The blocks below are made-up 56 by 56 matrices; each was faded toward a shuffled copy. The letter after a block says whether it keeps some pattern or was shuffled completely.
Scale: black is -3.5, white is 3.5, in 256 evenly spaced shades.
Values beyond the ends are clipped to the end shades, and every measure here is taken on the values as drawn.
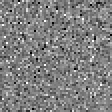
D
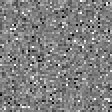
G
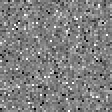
G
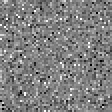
D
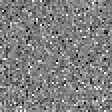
G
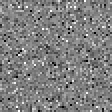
D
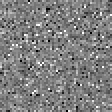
D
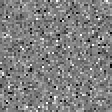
G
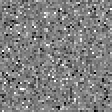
G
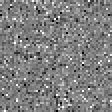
D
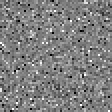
D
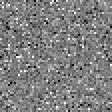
D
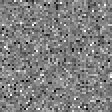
G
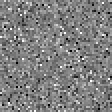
D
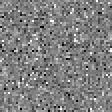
D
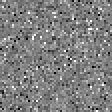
G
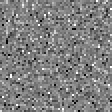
G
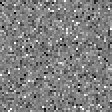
G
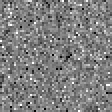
D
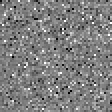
D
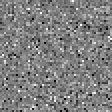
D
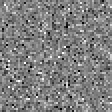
G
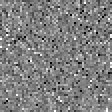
G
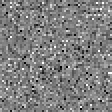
D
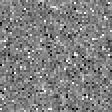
G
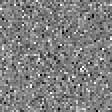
G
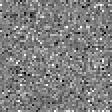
D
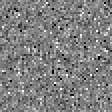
D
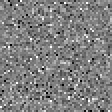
D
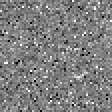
G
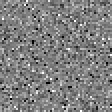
G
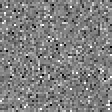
D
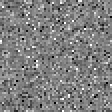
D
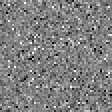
G
